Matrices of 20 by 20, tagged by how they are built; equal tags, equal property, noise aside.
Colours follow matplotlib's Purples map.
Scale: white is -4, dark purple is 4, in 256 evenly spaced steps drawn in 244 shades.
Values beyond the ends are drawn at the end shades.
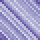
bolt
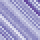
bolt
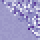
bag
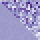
bag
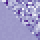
bag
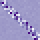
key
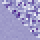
bag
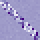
key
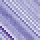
bolt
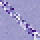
key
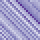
bolt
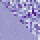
bag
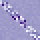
key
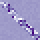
key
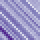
bolt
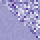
bag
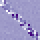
key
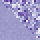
bag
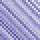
bolt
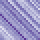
bolt
